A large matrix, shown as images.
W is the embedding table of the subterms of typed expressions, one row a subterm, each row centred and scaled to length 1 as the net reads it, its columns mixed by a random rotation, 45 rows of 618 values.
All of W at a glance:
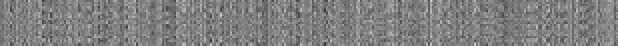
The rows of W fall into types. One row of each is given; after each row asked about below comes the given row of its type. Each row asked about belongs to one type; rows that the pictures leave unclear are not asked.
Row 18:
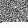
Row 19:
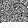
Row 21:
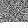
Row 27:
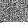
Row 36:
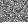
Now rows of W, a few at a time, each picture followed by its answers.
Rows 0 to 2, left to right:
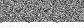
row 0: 36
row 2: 21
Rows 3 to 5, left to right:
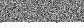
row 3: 27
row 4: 21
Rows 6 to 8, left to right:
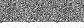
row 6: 27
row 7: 21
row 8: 27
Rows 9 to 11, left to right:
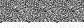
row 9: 18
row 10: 18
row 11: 18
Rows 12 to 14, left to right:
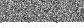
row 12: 36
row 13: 36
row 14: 19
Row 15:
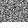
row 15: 36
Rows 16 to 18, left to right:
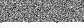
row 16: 27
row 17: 36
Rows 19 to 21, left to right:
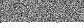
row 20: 21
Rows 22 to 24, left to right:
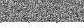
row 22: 36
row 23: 21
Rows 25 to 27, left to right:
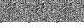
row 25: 27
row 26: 27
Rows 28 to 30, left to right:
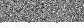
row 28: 36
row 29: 27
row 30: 21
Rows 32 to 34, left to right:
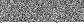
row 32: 21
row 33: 21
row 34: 21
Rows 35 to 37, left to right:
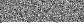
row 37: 36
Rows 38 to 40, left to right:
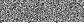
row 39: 27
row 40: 19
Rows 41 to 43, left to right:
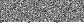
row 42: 18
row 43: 27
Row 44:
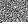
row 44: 18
